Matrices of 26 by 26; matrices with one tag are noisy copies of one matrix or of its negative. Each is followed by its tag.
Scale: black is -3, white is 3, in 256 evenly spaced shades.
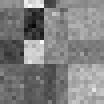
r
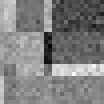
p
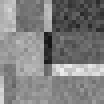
p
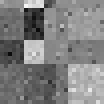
r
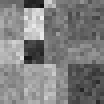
r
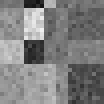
r
